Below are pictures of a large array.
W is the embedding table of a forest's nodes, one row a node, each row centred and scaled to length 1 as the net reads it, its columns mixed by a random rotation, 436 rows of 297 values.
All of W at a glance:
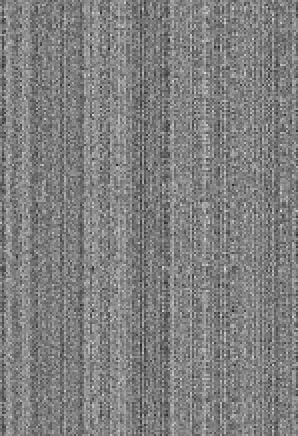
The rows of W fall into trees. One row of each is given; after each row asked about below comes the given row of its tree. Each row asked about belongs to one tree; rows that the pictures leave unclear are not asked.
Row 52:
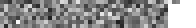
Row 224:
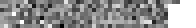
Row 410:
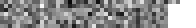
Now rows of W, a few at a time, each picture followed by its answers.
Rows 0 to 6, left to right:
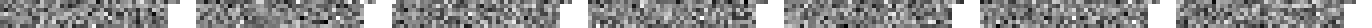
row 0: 410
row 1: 52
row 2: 410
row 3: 52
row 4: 224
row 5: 52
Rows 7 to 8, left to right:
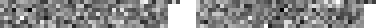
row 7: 410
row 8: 410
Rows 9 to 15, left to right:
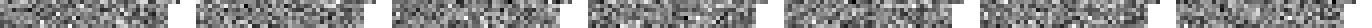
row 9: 410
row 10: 410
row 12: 410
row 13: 410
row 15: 52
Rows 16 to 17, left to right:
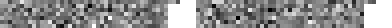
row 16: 410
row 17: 224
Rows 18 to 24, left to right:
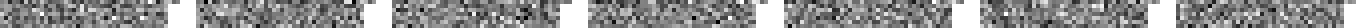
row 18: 52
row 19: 52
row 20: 410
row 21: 52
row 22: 52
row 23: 52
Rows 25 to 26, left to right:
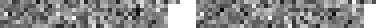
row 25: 410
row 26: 410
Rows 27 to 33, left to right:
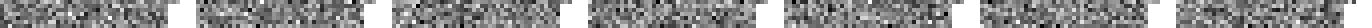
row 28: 52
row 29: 224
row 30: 410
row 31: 52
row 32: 52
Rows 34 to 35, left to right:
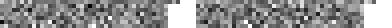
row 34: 410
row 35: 410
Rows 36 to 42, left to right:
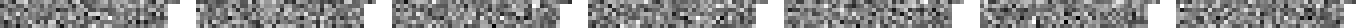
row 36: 410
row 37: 52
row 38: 410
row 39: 410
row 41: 410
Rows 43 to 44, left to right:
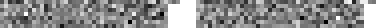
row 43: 52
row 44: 52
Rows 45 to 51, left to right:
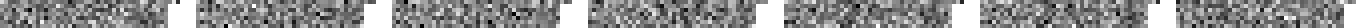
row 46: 410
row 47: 410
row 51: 52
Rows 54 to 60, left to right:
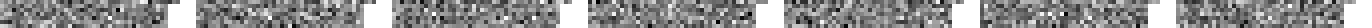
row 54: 410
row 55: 410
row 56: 52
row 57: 52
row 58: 52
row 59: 410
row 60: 52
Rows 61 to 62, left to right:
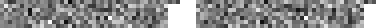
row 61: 410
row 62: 410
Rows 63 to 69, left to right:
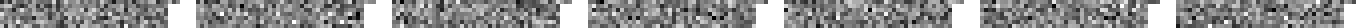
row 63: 52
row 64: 52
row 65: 52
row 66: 410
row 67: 52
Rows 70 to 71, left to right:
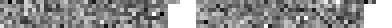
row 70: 52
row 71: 410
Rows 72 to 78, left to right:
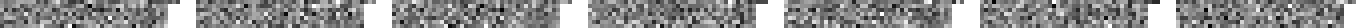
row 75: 410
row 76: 410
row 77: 410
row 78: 52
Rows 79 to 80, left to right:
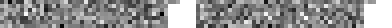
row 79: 52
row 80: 410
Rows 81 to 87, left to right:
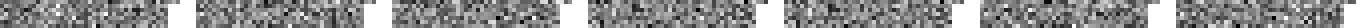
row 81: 410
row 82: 410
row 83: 52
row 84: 52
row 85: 52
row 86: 410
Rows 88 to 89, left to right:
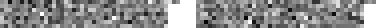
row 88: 52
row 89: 410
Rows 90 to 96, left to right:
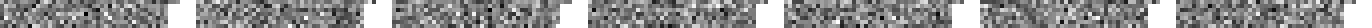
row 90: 410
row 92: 410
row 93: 410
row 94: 410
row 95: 52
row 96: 410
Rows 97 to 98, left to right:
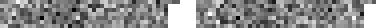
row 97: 224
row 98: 224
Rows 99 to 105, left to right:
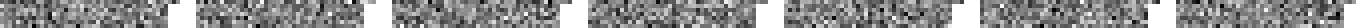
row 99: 52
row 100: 52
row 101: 52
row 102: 410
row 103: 410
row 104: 224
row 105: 52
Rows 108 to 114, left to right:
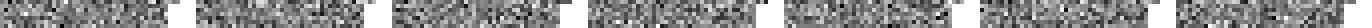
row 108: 52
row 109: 52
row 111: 410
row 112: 52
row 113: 52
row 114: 410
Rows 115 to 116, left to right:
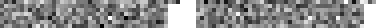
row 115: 410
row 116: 52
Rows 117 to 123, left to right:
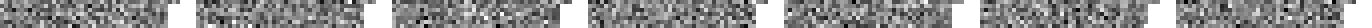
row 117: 410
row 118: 52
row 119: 52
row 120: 52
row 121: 410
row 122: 410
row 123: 52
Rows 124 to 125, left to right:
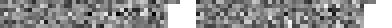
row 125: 410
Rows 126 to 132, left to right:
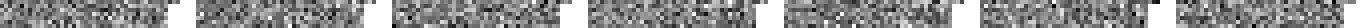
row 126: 410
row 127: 410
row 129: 410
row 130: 410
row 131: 410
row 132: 52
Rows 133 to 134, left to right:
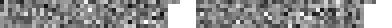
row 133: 52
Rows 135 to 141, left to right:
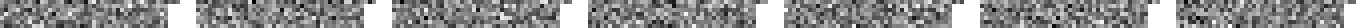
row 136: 52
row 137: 52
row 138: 410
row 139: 410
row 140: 410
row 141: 52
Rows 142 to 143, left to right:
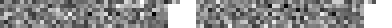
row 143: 410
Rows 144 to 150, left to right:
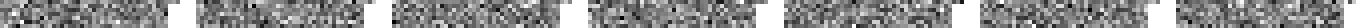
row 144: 224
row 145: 52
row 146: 410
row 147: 52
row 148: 410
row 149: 410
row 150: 52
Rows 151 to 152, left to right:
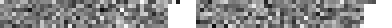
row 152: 410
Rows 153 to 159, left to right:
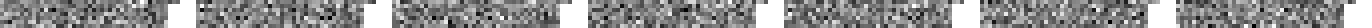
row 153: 410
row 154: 410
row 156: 410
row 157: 410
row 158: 52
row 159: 52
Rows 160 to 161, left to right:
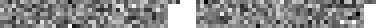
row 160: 410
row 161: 52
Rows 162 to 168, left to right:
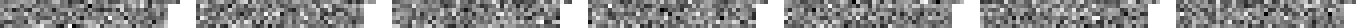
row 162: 410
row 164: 224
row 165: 224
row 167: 52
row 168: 410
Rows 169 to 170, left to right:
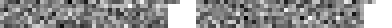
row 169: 410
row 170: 52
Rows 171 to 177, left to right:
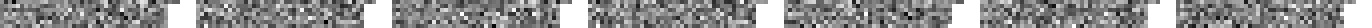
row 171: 410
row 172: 52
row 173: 410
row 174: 52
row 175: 410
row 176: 410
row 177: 410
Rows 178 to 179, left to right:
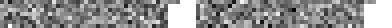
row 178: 52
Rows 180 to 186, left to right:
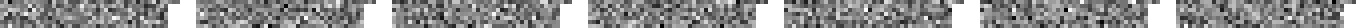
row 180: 52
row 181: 410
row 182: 52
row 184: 52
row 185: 52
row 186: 52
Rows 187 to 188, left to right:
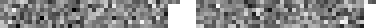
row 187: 224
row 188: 224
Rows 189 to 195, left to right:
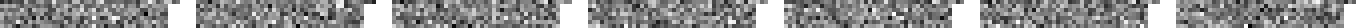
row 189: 52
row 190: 410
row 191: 52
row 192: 52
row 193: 52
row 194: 52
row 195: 410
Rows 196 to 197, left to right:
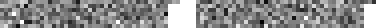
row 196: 224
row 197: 410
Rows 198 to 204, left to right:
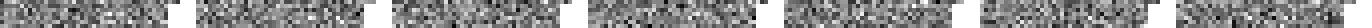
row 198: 224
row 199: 52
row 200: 52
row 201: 224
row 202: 410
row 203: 410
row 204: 410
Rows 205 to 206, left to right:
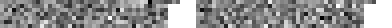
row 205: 410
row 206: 410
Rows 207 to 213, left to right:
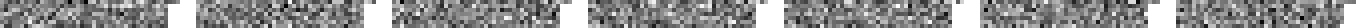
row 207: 410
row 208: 410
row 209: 52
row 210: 52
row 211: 52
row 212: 52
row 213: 410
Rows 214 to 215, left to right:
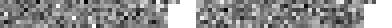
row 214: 410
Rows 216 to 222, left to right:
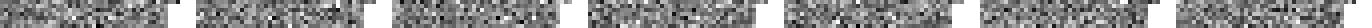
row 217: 410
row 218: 52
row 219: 410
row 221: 410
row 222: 410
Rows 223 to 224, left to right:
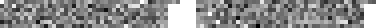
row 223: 410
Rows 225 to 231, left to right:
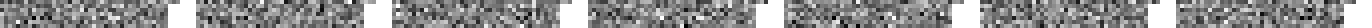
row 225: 52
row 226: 52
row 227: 410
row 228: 410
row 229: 410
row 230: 52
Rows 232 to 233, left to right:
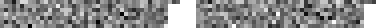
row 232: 410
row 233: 410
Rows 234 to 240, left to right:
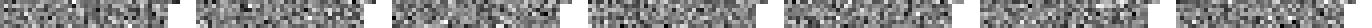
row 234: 410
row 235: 52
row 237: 52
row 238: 52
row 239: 410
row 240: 52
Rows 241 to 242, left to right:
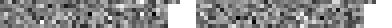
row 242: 410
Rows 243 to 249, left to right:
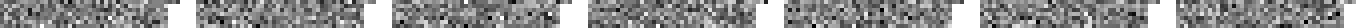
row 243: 410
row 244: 52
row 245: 410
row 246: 410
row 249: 52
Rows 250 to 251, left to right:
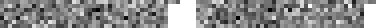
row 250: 410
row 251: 224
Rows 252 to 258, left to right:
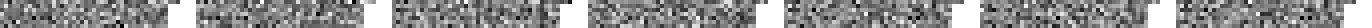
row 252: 52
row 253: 52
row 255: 410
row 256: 410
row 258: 410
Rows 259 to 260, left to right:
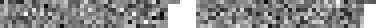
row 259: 52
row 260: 410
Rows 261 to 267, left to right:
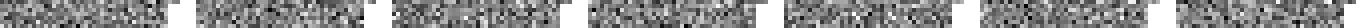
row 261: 52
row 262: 224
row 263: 410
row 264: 410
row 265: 410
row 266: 52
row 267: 52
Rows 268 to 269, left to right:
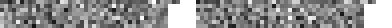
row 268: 52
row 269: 52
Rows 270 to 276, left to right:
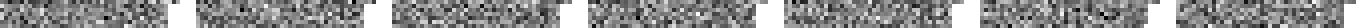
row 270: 52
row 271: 52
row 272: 410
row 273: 52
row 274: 52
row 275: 410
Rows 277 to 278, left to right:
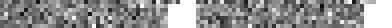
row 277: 410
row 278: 52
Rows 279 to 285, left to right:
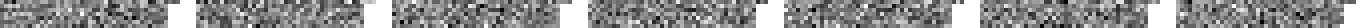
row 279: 410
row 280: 52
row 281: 410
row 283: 410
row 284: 410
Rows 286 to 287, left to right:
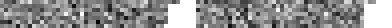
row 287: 52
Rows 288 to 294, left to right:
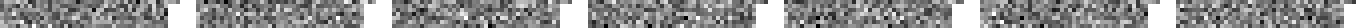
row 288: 224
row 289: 52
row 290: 410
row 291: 410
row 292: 52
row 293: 224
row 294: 410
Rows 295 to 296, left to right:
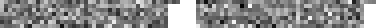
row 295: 410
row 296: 52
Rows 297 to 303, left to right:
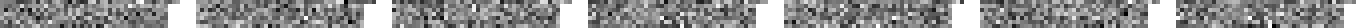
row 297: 410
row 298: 410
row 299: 52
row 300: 410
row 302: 52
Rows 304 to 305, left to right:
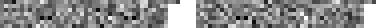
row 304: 410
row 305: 410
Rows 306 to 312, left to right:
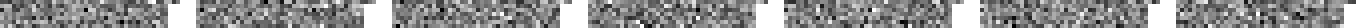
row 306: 52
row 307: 410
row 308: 52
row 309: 410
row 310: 52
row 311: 52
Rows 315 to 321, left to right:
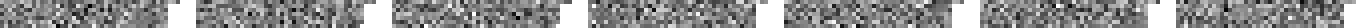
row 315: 410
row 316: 410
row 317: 410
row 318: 52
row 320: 410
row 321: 52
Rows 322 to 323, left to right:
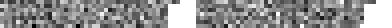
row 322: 52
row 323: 410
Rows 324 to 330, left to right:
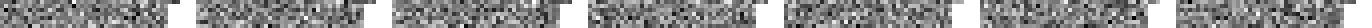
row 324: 410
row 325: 410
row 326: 410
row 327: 410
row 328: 410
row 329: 52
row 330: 410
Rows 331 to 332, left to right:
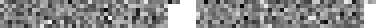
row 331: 410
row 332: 52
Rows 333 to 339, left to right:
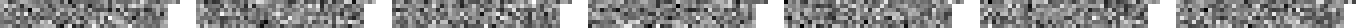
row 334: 52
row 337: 52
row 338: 52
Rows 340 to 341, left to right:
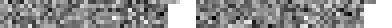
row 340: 52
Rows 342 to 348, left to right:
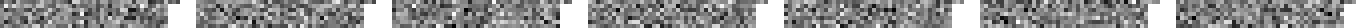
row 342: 410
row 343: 410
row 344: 224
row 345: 410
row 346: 410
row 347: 52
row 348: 410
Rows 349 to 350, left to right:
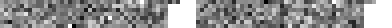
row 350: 410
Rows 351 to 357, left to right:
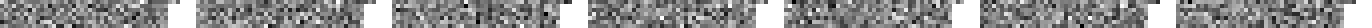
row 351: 410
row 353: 410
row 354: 410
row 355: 52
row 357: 410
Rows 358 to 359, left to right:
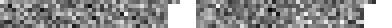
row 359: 224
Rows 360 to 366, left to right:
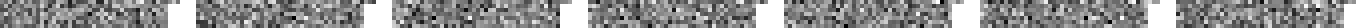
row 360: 410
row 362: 224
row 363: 52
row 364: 52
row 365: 52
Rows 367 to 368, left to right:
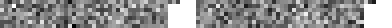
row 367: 410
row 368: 224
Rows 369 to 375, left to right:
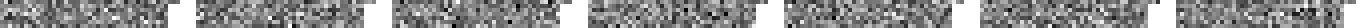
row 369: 52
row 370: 410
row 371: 52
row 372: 410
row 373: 52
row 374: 410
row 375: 410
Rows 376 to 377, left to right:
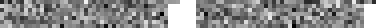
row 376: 52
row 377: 410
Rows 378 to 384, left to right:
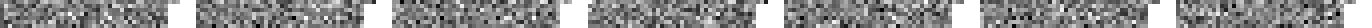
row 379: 410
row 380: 52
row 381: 410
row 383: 52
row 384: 52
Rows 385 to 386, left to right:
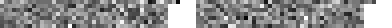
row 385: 410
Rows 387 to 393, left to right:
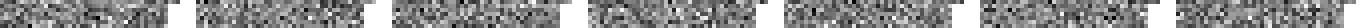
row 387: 410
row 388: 52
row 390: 52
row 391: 410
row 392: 410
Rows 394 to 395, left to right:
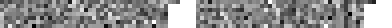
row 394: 52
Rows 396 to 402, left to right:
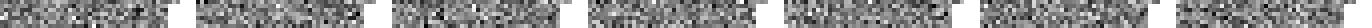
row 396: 410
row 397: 52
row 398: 52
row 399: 52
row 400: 52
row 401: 52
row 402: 410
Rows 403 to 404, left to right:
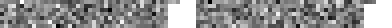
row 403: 410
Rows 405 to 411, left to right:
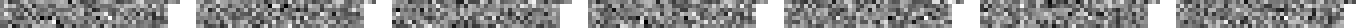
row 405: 410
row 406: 410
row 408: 410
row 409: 52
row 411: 410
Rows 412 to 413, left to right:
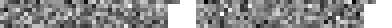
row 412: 410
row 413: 52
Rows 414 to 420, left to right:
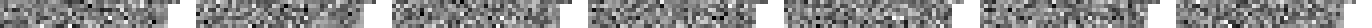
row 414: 410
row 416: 410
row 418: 52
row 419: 410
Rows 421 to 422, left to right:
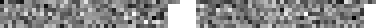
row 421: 52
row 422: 52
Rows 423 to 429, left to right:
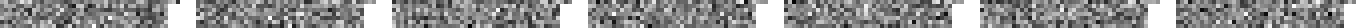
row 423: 410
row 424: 410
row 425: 52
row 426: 52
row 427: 52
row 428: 52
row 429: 410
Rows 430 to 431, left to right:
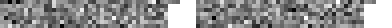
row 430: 52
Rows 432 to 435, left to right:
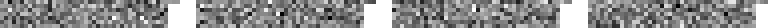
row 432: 52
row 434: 52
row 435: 410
